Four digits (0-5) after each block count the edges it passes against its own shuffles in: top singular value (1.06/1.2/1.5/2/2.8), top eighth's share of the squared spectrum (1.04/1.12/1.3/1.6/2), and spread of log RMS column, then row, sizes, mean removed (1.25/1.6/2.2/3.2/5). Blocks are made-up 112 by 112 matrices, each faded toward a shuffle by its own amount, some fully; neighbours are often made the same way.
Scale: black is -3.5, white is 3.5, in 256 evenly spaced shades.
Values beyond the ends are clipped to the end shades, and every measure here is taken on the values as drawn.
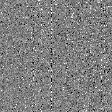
2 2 3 0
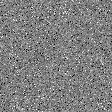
0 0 0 0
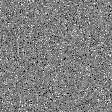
0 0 0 0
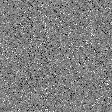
0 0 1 0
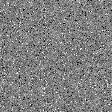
1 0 1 0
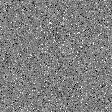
0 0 0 0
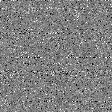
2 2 0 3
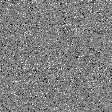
0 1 0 2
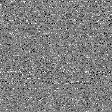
1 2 0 3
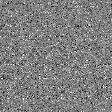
1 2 0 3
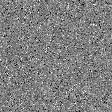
0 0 0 0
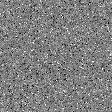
0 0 0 0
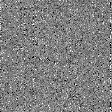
2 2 3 0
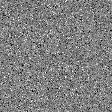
0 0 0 0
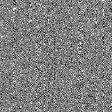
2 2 3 0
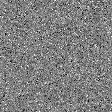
0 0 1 0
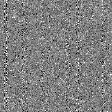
2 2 3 0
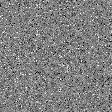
0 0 1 0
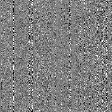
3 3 4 0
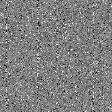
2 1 2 0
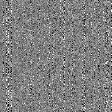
2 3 4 0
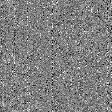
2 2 3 0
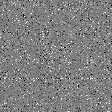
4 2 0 1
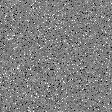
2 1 0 0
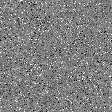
2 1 0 0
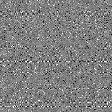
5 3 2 3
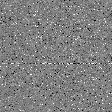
3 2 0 1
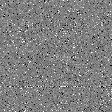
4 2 0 1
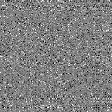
4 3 1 2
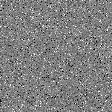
2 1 0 0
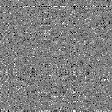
4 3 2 2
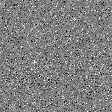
2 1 0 0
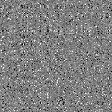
4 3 2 2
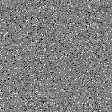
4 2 1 1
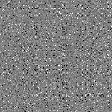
4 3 2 2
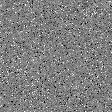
1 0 0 0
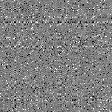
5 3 1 2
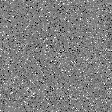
3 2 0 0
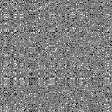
5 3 2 2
